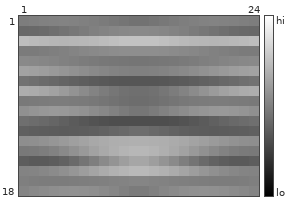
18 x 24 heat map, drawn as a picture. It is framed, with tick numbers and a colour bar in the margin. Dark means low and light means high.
The ninth with the lowest average is the centre. There is no overall slope. The grain runs across in streaks. It is mirror symmetric from left to right.
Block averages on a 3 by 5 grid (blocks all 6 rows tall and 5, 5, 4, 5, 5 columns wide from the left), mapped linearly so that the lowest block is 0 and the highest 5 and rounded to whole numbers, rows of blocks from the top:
3 3 3 3 3 | 2 1 0 1 2 | 2 4 5 4 2
